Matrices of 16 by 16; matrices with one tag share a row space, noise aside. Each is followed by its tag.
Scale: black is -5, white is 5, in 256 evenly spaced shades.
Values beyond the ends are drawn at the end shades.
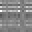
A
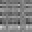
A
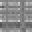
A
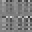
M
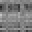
A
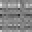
A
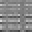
A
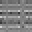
A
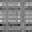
A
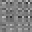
M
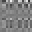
M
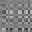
M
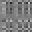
M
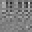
M
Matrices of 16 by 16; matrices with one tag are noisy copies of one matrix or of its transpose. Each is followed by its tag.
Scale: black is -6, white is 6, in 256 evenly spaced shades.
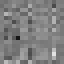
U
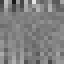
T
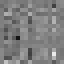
U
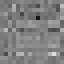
U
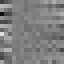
T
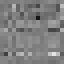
U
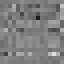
U
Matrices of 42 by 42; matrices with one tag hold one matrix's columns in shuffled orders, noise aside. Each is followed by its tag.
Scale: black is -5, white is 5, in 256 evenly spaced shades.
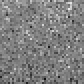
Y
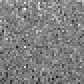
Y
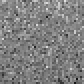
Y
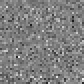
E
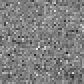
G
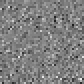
E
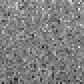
Y
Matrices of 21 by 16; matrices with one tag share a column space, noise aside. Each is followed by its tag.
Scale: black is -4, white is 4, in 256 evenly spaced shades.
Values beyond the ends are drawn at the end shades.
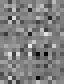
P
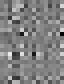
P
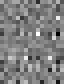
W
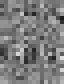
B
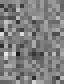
P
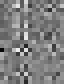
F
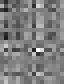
F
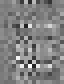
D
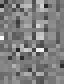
F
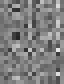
F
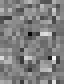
W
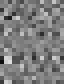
W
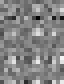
W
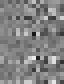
W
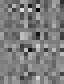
F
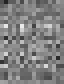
D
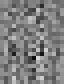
B
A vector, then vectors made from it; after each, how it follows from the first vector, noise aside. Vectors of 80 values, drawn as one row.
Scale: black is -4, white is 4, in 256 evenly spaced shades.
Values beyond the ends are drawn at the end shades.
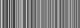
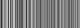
negated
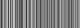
negated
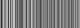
negated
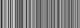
negated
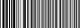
scaled up
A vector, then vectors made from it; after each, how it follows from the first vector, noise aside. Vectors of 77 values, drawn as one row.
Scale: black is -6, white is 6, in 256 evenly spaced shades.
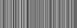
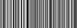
scaled up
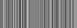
negated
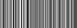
scaled up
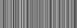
copied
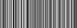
scaled up
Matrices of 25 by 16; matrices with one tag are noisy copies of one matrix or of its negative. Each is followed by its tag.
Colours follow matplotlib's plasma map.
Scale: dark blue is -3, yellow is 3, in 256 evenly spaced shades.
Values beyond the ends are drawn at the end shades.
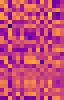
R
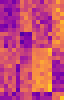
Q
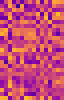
R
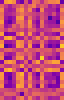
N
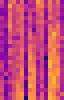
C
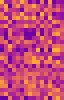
R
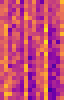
C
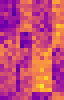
Q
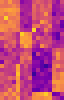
Q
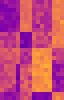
Q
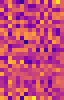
R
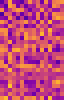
R
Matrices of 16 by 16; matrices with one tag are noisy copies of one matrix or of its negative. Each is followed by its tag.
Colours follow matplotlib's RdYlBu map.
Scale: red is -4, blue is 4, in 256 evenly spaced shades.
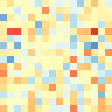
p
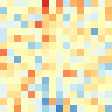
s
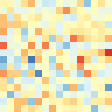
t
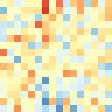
s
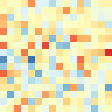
t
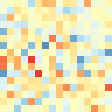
t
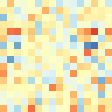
p
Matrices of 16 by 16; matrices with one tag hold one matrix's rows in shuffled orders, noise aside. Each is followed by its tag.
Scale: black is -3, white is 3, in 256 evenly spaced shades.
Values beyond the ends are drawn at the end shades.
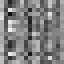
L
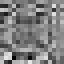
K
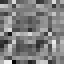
K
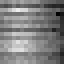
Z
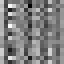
L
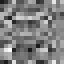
K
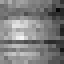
Z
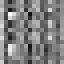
L
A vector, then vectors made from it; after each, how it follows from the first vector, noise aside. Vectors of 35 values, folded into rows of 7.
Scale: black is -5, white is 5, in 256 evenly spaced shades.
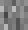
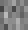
negated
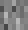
negated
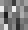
scaled up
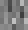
reversed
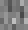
reversed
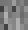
negated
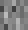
negated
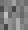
negated
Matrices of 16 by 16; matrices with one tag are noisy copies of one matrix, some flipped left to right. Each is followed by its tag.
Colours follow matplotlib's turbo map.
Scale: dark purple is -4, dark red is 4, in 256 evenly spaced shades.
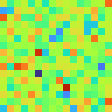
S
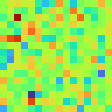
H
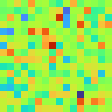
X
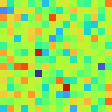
S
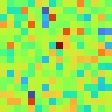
X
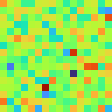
S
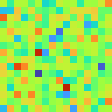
S
